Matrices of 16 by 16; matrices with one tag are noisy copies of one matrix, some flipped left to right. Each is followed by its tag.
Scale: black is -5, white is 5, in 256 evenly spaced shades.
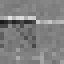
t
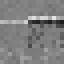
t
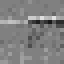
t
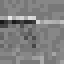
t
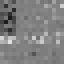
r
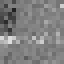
r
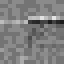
t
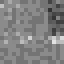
r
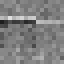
t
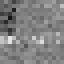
r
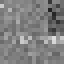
r
